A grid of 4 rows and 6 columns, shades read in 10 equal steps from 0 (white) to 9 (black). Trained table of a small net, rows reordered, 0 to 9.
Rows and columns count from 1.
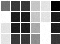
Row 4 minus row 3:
0 -1 -1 1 0 -1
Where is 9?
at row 1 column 6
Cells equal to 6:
0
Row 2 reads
0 8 8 2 1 8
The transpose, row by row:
5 0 1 1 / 7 8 8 7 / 7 8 8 7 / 2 2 3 4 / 1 1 0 0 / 9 8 8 7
